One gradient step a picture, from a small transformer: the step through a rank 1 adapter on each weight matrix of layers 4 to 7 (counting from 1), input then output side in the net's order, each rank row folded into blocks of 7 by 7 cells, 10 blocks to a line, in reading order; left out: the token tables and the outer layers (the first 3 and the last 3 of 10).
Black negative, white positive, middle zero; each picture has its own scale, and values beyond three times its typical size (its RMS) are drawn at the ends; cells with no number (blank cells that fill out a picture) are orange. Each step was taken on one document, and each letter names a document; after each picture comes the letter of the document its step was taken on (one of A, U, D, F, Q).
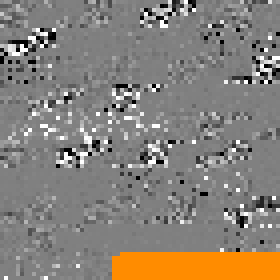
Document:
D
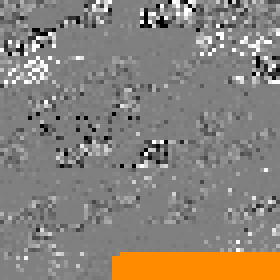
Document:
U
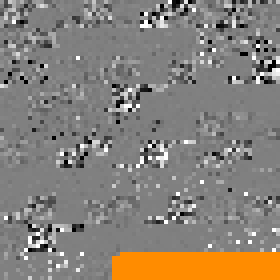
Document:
U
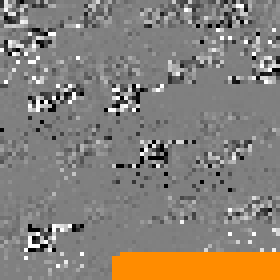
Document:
U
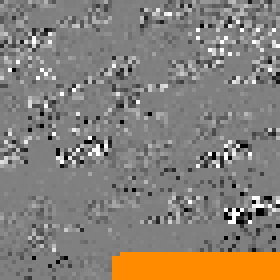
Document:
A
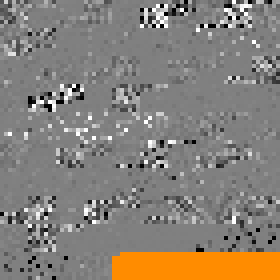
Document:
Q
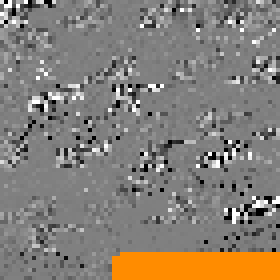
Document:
A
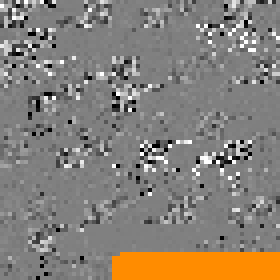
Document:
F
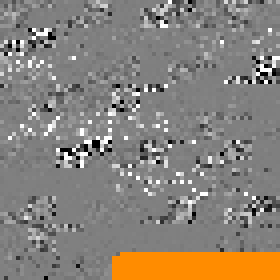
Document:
D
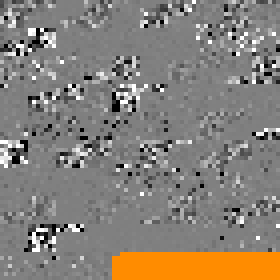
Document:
F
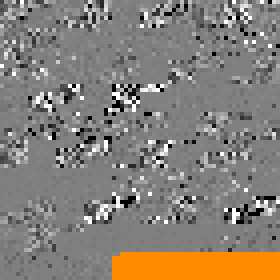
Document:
A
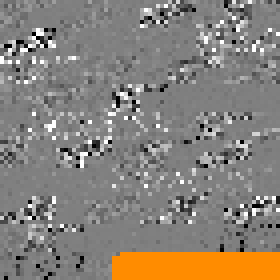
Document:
D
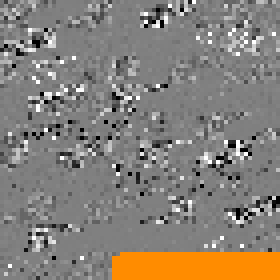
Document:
F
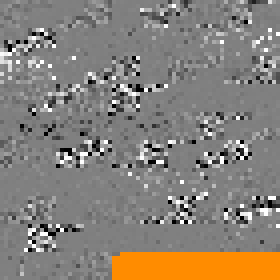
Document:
D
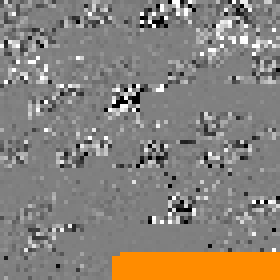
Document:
U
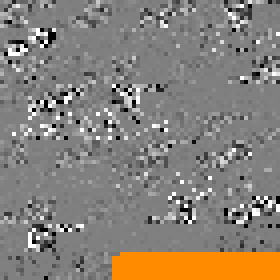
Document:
D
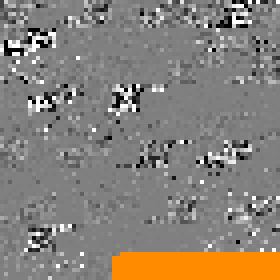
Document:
U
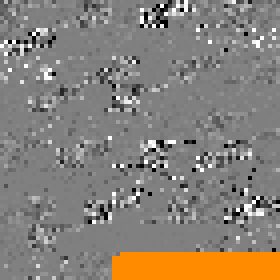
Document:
Q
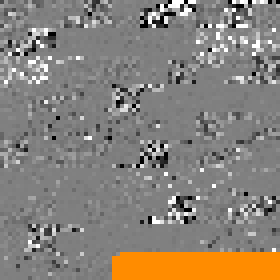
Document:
U
